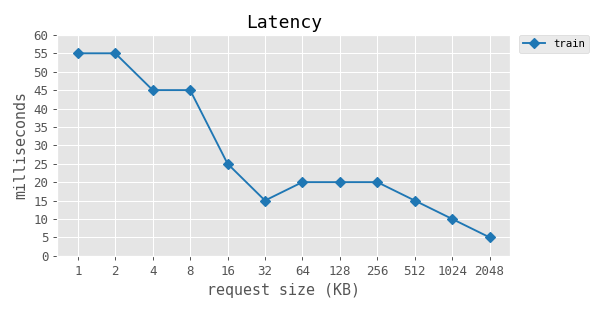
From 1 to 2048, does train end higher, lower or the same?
lower
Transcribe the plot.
Title: Latency
x-axis: request size (KB), ticks 1 2 4 8 16 32 64 128 256 512 1024 2048
y-axis: milliseconds, ticks 0 5 10 15 20 25 30 35 40 45 50 55 60
Legend: train
Values:
train: 55 55 45 45 25 15 20 20 20 15 10 5
